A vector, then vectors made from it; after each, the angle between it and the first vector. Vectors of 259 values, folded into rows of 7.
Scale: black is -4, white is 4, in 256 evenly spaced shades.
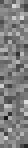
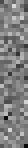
nearly parallel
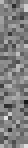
nearly opposite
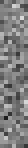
nearly parallel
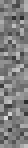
nearly opposite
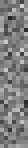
partly opposed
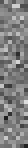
nearly parallel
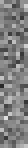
nearly opposite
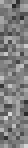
nearly opposite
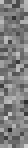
nearly opposite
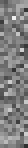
partly aligned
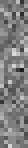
orthogonal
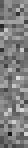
orthogonal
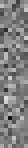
partly opposed
